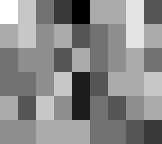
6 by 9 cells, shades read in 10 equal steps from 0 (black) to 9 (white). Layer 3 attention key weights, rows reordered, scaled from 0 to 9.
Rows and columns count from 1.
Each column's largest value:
9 7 7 7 6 6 6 8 7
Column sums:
34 31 32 29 17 25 29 36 28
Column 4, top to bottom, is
2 6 3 7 5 6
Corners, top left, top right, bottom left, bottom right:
9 3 5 2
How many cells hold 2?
2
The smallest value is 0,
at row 1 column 5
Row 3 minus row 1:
-5 -2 1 1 6 -2 -1 -2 1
